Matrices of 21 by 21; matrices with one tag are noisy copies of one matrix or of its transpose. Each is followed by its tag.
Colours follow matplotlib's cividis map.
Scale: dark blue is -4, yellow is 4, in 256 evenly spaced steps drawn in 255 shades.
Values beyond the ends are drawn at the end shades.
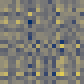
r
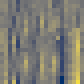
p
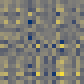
r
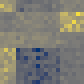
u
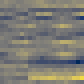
p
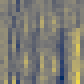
p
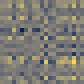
r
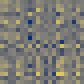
r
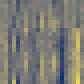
p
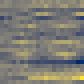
p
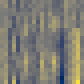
p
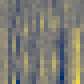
p
